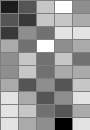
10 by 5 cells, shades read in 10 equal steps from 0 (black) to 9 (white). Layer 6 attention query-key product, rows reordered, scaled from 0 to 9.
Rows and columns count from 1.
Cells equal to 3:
6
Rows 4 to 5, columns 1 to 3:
6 4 9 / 5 7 4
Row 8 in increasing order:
3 5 6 8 8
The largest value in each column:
8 7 9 9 8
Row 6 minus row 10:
-3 1 -1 6 -2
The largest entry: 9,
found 2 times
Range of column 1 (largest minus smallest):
7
